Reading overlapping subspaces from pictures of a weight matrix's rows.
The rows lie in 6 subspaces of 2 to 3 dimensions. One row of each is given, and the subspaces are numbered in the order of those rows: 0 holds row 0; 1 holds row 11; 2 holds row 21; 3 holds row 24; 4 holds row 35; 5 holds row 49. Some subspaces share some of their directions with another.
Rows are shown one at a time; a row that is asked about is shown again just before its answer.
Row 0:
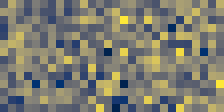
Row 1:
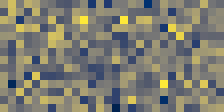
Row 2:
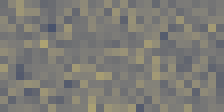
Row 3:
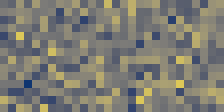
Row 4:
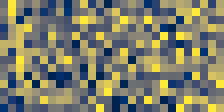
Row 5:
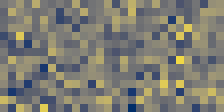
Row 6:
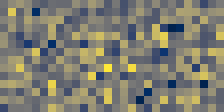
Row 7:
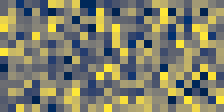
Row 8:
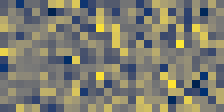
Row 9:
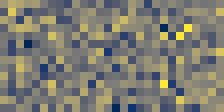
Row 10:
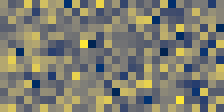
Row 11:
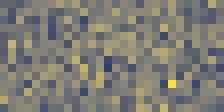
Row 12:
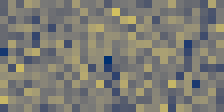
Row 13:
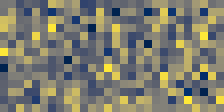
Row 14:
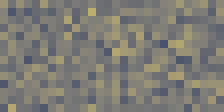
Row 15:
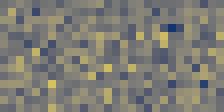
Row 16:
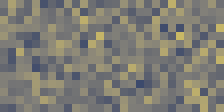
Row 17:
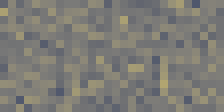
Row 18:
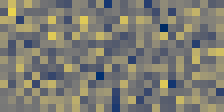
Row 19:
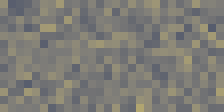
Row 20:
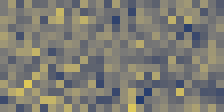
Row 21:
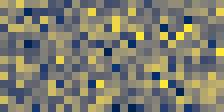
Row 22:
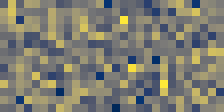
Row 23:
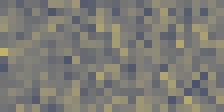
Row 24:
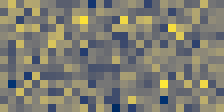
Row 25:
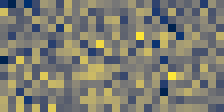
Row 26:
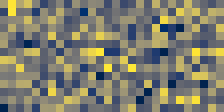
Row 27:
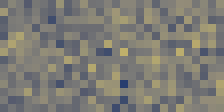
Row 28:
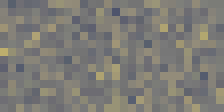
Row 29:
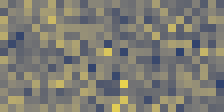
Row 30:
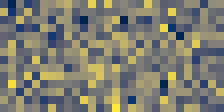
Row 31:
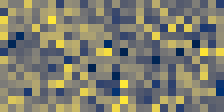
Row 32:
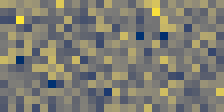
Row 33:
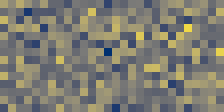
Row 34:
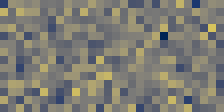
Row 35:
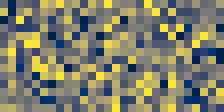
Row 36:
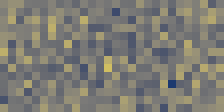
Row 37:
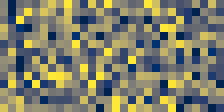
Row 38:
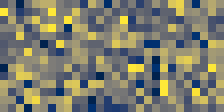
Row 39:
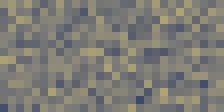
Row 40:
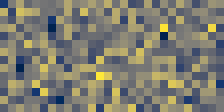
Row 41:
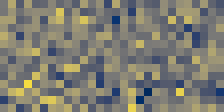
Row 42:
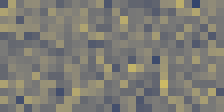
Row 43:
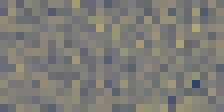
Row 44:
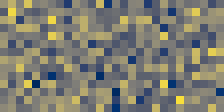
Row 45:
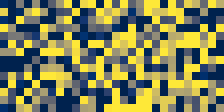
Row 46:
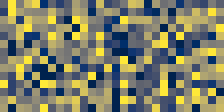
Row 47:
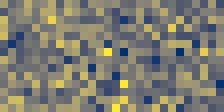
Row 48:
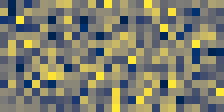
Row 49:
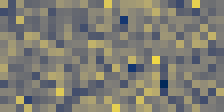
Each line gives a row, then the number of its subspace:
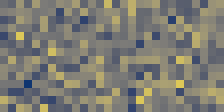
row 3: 2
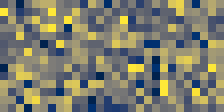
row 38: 5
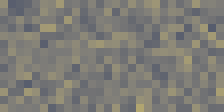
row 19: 5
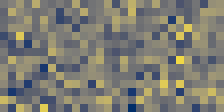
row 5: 2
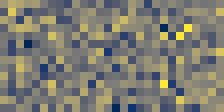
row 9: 2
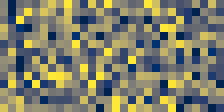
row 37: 0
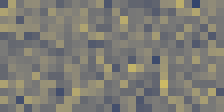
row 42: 5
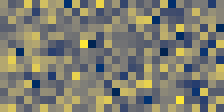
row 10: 4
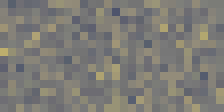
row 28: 1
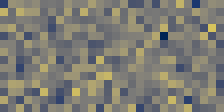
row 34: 5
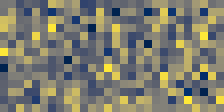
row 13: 1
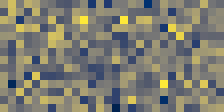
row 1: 3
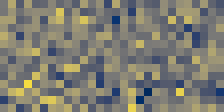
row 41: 2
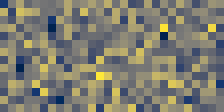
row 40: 5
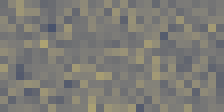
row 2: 5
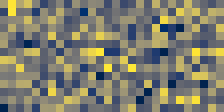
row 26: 3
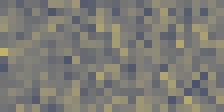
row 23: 1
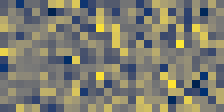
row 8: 1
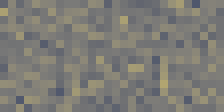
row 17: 5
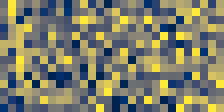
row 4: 0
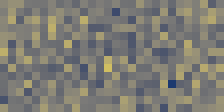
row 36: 1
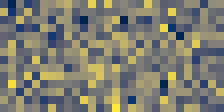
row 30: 3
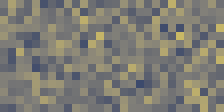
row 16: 4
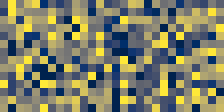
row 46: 2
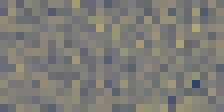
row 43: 1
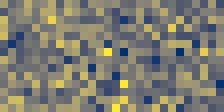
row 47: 0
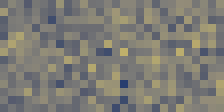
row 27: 0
